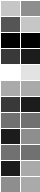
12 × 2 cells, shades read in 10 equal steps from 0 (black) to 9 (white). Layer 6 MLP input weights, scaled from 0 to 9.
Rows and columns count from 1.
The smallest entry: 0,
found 2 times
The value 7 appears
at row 1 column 1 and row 2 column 2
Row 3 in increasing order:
0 0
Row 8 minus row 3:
4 4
